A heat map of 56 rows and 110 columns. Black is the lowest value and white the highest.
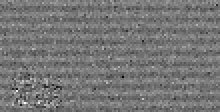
Roughest part: bottom left. Odd patch: rougher, in the bottom left. Stripes: horizontal, repeating 10 times. Odd rows or columns: none.
